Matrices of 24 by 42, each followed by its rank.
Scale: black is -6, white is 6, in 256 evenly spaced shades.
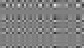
one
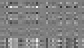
two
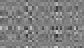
three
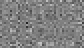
five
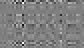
two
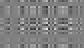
one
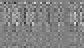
three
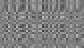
two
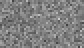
full rank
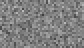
full rank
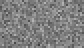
full rank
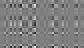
one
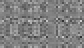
three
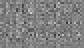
five
